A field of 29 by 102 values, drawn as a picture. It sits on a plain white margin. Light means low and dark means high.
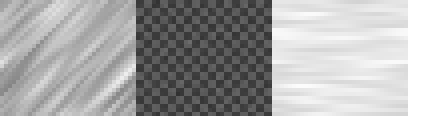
The table splits into one row of 3 panels. Panel 1,1: low, slanting up to the right. Panel 1,2: high, checkered. Panel 1,3: very low, streaked across, faint in contrast.
